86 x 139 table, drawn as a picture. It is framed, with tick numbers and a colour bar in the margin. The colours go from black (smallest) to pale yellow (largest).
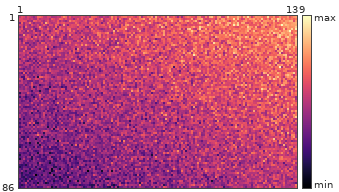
There is an overall slope up to the top right. On average the colour sits 50% of the way up the scale. The bottom left is the ninth with the lowest average. The histogram is bell-shaped. The top right is the ninth with the highest average. Neither half mirrors the other. The grain is fine, like static.
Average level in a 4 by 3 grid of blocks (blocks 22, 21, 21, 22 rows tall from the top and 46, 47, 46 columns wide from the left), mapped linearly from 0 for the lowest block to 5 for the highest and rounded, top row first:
345 | 234 | 123 | 012
